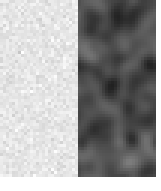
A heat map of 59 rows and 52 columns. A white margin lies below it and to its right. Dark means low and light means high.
The table splits into one row of 2 panels. Panel 1,1: very high, fine-grained, faint in contrast. Panel 1,2: low, blotchy.
